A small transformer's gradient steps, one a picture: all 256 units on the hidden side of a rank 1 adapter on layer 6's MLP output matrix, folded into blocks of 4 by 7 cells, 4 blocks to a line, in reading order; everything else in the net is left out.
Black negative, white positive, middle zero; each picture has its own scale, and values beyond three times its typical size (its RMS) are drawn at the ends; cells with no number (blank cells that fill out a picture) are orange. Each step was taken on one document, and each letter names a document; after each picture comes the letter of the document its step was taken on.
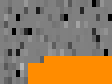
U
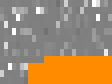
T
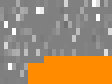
T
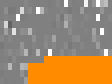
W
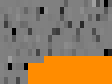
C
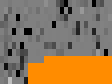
U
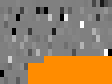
C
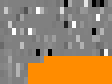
W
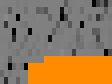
C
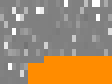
T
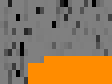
U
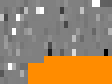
T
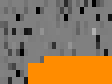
U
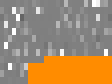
T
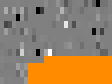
W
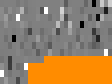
C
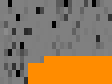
U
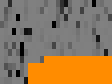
U
